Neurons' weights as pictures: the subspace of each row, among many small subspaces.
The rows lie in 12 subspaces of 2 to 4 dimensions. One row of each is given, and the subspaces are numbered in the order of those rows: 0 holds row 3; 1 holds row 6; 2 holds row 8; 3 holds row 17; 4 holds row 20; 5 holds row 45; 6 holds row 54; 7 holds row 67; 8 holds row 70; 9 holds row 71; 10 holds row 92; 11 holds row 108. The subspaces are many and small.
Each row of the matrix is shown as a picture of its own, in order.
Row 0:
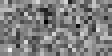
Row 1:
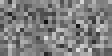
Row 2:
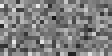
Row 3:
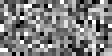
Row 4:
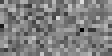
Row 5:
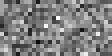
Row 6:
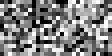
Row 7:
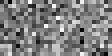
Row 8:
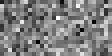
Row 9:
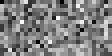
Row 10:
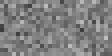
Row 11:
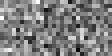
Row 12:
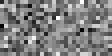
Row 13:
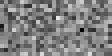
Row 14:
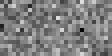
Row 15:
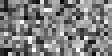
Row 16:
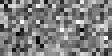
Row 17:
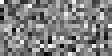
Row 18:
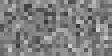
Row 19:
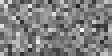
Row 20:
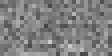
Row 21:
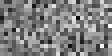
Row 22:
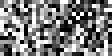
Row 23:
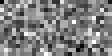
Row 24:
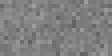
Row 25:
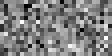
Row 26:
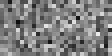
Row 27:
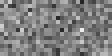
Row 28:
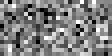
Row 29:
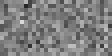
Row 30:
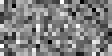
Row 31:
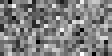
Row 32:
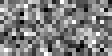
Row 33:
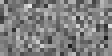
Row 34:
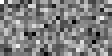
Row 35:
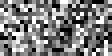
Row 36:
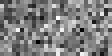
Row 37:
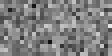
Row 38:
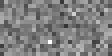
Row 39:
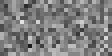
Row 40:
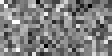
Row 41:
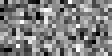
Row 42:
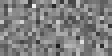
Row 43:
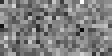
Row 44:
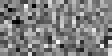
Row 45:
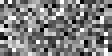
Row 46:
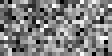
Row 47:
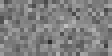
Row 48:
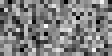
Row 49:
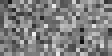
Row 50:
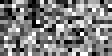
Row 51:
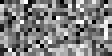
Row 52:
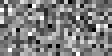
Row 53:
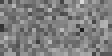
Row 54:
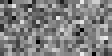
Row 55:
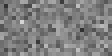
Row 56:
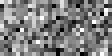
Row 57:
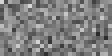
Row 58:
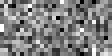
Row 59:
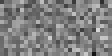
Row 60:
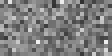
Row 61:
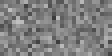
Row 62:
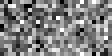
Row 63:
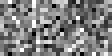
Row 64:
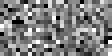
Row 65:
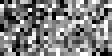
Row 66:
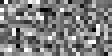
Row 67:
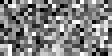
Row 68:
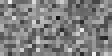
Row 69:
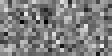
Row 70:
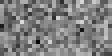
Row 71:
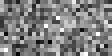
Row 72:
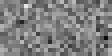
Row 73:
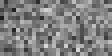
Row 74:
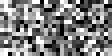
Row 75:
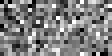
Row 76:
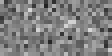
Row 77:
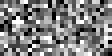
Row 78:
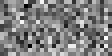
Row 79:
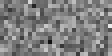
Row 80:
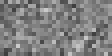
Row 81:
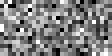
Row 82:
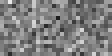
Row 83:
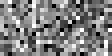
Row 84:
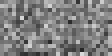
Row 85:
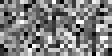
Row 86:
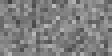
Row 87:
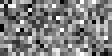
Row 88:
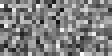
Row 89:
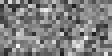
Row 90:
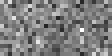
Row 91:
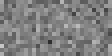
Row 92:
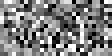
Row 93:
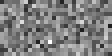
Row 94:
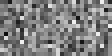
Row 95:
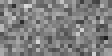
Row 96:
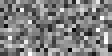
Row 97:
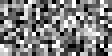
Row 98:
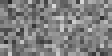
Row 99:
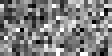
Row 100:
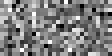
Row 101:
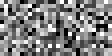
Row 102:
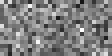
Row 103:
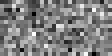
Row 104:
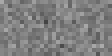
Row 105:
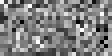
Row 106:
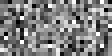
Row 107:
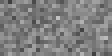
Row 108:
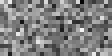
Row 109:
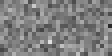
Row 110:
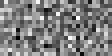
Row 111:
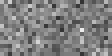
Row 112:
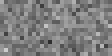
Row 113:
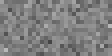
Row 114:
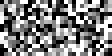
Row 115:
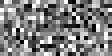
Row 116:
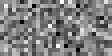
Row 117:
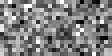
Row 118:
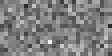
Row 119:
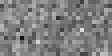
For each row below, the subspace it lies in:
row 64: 9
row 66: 10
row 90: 7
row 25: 7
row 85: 1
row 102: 7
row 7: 7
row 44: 9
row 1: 3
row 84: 4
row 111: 7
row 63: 1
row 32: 3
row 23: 3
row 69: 3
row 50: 5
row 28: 3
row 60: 5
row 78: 10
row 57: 3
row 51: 2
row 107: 1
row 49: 10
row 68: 1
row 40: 9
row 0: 3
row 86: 1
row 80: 11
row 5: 9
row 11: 7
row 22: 5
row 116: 10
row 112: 9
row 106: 0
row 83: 6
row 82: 1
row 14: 0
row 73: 10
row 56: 2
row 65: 8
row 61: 9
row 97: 7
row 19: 10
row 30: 4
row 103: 5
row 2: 11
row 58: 0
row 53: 4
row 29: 10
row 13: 4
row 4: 4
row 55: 10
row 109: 2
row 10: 0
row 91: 4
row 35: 5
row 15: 11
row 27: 0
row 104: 3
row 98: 11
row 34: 3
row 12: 4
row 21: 7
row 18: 3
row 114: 8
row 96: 5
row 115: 3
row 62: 3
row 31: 6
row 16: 11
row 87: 0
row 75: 3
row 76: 4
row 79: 2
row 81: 0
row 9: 2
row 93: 2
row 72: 6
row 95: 6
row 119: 8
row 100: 5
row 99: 2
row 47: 4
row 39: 10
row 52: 10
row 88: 11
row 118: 8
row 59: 5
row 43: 4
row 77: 9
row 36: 2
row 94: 0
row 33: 7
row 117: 6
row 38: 4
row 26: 6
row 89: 11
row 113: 9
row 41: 7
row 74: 11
